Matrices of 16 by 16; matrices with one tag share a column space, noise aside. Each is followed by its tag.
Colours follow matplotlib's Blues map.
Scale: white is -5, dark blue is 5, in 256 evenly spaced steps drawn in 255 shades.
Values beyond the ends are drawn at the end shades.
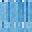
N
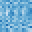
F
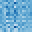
F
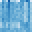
N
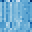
N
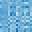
F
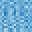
F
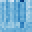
N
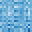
F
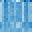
N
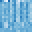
N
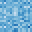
F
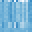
N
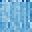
N
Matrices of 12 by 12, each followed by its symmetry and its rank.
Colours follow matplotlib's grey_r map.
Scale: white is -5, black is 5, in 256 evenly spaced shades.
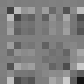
symmetric, rank two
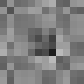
symmetric, rank two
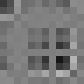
symmetric, rank two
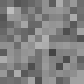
symmetric, full rank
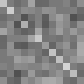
symmetric, full rank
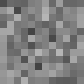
neither, full rank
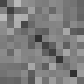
symmetric, full rank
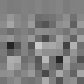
neither, rank two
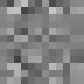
neither, rank two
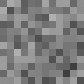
symmetric, full rank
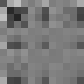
symmetric, rank two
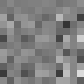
neither, rank two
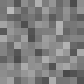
neither, full rank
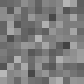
neither, full rank
